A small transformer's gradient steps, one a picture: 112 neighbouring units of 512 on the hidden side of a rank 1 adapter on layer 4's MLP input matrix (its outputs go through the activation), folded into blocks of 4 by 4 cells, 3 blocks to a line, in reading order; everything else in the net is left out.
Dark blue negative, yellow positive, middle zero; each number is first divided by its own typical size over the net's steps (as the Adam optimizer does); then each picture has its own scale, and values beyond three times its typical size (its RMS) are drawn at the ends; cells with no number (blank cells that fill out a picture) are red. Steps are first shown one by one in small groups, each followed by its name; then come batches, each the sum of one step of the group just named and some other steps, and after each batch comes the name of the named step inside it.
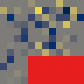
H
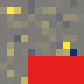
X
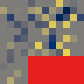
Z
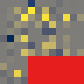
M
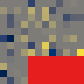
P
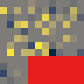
H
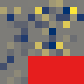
H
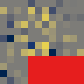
P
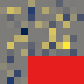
X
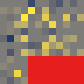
M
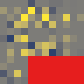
M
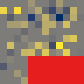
Z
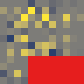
M
